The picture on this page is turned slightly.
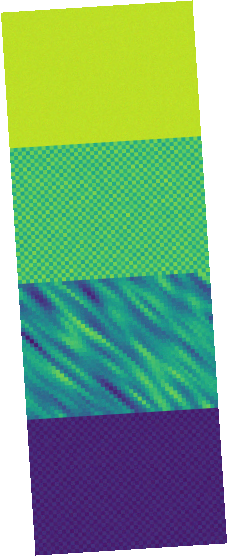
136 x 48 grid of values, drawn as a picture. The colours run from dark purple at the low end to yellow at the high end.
It is made of 4 by 1 panels. Panel 1,1: very high, flat. Panel 2,1: high, checkered. Panel 3,1: middling, slanting down to the right, strong in contrast. Panel 4,1: very low, checkered, faint in contrast.
